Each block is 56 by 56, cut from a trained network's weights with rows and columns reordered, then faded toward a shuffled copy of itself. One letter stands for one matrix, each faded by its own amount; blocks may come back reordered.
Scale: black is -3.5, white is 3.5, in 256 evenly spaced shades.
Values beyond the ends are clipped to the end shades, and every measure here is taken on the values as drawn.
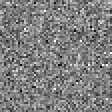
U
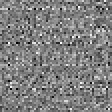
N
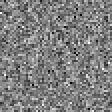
U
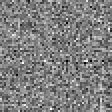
U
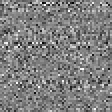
N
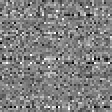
N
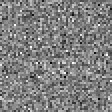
U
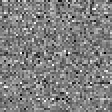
N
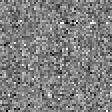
U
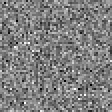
U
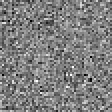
U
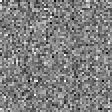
U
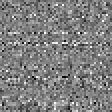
N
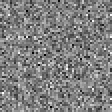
U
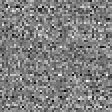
N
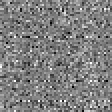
N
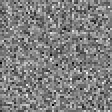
U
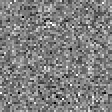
U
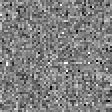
U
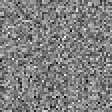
U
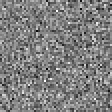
U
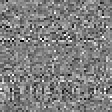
N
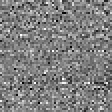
N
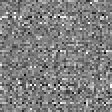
N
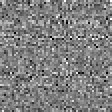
N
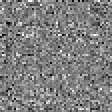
N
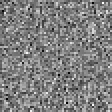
U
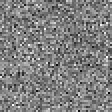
U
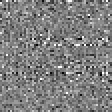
N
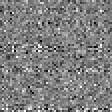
N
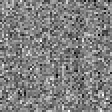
U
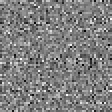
N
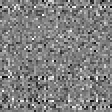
N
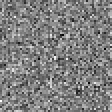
U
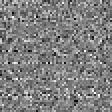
N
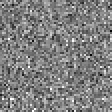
U
